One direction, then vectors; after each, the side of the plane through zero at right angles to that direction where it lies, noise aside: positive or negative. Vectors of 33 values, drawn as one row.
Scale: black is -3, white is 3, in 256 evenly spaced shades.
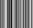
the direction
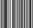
negative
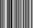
positive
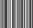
negative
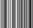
negative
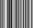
positive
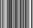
positive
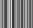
negative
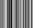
positive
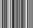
negative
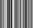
positive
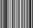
negative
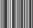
negative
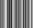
positive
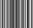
positive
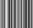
positive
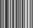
negative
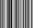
positive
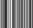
negative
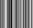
positive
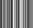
positive
